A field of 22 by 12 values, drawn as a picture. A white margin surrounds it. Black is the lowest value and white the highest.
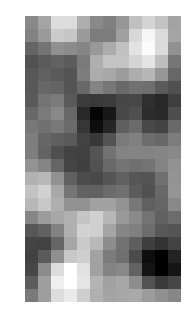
The histogram is bell-shaped. No regular stripes run through it. Overall the values sit about 50% of the way up the scale. The texture is blotchy. No overall slope runs across the table.
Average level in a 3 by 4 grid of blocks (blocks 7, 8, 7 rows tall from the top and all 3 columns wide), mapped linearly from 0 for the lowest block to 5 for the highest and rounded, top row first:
2 2 3 3
3 0 1 1
2 5 3 0
